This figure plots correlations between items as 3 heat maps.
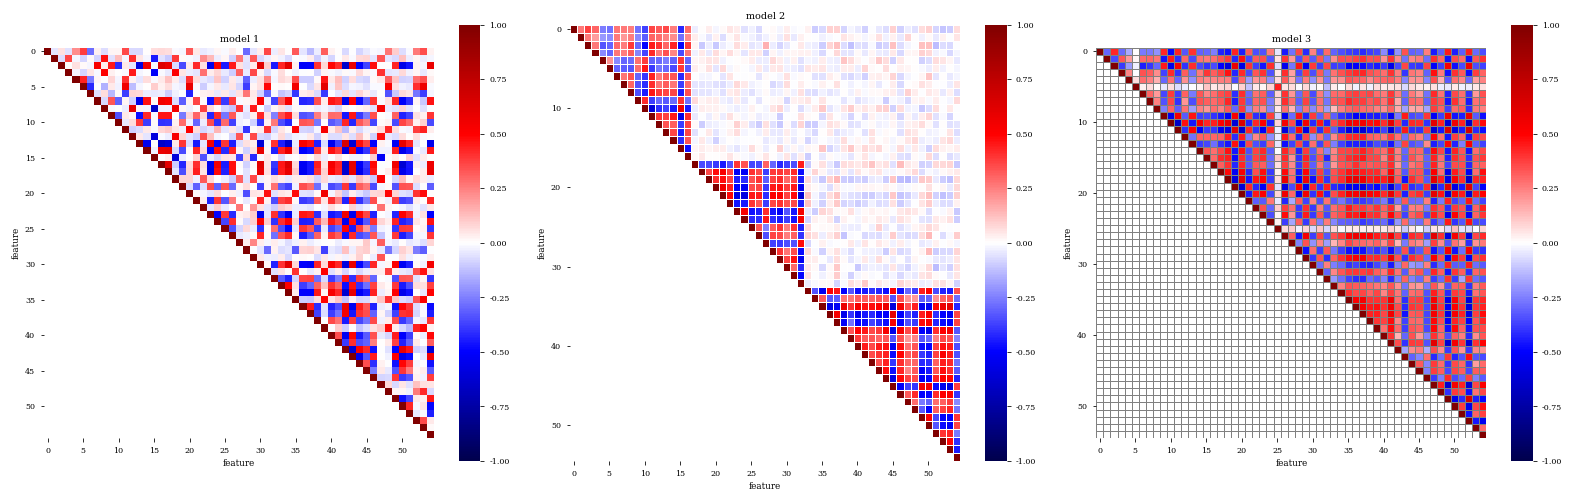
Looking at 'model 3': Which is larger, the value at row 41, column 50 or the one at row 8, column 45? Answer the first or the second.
the first
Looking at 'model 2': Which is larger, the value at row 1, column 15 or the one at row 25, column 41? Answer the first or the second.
the second
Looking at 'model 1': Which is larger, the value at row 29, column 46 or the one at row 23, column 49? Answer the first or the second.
the first
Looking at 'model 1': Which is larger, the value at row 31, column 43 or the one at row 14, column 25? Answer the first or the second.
the first
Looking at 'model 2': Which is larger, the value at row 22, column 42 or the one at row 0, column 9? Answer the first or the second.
the first
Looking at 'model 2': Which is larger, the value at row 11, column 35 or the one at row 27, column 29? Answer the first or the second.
the first
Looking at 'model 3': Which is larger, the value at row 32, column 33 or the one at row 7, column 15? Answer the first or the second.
the second
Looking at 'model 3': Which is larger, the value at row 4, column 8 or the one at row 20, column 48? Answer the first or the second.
the second
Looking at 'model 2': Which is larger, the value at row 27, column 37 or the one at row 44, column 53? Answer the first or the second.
the second
